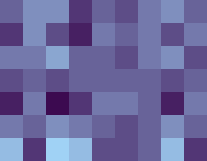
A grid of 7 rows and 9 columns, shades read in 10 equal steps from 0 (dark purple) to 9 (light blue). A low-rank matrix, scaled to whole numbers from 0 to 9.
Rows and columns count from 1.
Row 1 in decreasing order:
6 6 6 5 4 4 4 3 2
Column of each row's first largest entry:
2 2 3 2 2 3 3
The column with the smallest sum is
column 6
